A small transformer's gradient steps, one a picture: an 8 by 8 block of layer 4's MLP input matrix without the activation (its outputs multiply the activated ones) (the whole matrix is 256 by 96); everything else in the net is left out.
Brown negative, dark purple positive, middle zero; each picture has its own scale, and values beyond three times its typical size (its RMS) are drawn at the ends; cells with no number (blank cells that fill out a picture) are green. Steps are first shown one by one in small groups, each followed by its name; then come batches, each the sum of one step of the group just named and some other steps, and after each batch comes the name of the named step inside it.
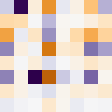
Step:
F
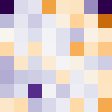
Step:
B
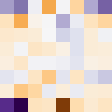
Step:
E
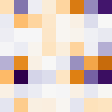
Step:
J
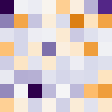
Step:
B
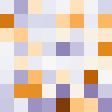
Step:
E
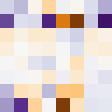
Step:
E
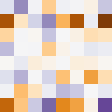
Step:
F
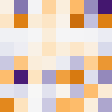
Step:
J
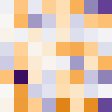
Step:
J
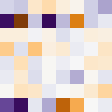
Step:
E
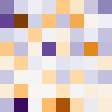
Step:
E
